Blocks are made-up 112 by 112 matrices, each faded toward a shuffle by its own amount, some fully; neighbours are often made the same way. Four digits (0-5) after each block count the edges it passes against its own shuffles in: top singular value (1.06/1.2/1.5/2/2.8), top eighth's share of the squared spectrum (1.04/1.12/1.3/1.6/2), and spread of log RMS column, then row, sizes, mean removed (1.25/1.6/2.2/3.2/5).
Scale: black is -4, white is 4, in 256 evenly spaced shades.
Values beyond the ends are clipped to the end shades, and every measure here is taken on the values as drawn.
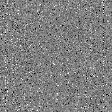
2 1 2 0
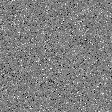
0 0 0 0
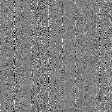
3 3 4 0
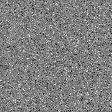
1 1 1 0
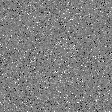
0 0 0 0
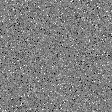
0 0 0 0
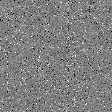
1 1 1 0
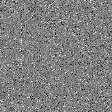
0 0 1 0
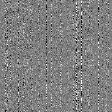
3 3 4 0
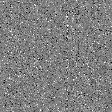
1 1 2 0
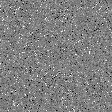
0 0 0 0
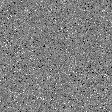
0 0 0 0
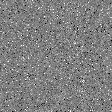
0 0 0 0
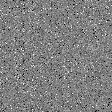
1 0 1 0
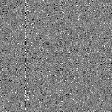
4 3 2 1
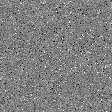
1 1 0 0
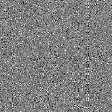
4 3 2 1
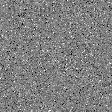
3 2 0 0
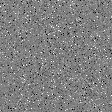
1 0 0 0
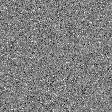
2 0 0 0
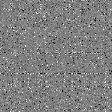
4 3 1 2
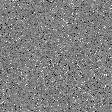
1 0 0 0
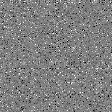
4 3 1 2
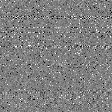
4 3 1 3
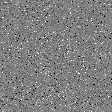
1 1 0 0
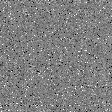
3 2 0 1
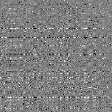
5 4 2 3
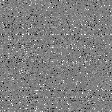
4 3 1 2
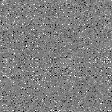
4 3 1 2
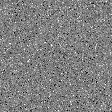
2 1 0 0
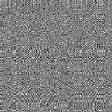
5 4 3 3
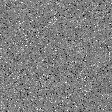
1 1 0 0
